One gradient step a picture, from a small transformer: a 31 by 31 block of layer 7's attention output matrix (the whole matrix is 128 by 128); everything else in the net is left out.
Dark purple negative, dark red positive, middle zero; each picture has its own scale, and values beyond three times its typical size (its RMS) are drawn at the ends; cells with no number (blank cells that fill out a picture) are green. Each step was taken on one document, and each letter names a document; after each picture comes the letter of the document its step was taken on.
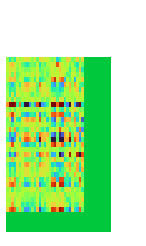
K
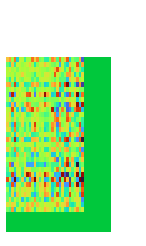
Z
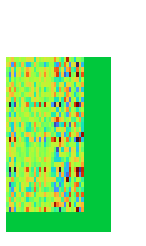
Z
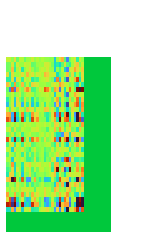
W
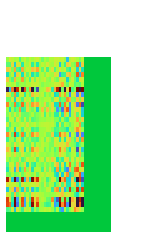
W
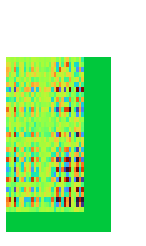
W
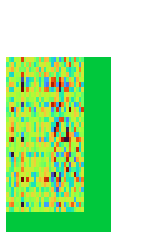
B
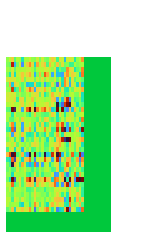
B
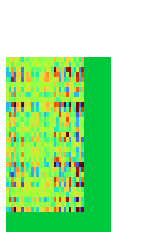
Z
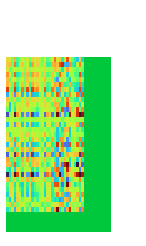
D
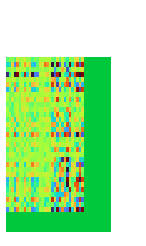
D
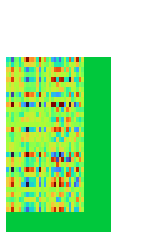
K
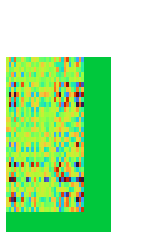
W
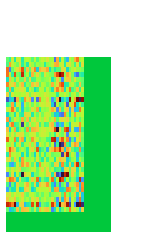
Z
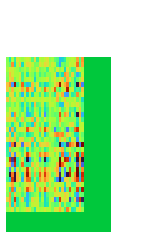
Z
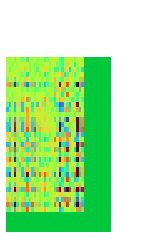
W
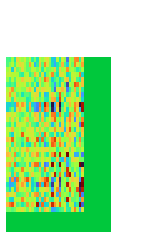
B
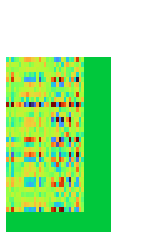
K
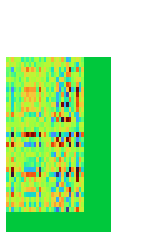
K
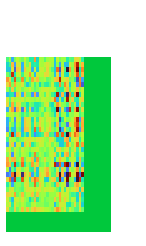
W
